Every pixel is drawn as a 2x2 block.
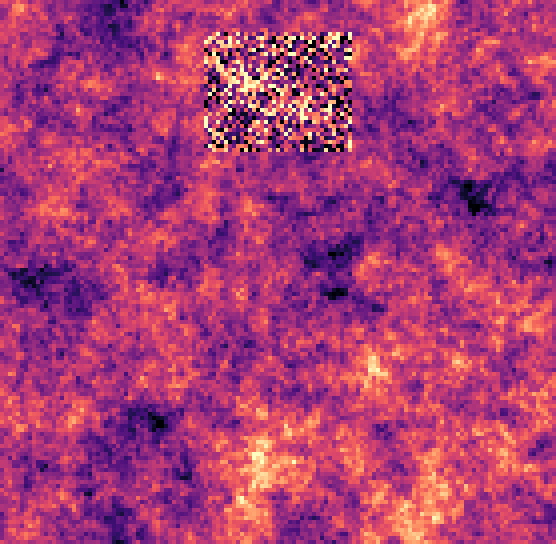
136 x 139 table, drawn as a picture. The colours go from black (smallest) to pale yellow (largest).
Grain: blotchy. Mirror symmetry: none. Odd patch: rougher, in the top middle. Roughest part: top middle.
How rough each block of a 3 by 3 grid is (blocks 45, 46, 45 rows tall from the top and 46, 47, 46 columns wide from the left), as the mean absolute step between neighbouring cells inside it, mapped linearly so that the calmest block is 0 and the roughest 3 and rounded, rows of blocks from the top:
0 3 0
0 0 0
0 0 0
